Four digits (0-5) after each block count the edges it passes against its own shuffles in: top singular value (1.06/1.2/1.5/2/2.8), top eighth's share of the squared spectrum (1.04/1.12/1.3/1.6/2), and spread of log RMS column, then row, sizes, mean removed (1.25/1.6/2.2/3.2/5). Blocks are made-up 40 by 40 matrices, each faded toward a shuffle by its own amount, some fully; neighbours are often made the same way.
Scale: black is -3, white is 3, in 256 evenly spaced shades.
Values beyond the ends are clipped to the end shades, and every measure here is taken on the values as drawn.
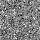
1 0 0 0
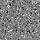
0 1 0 0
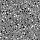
0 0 0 0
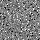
0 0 0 0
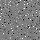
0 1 0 0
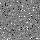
1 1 0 0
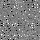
2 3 1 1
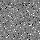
0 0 0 0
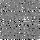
3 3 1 2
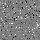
0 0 0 0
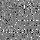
3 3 1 1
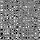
3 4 3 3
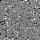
0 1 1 0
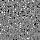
2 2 0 1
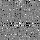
3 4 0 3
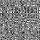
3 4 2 2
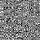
3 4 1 2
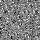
2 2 0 0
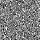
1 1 2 0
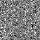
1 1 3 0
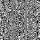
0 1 3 0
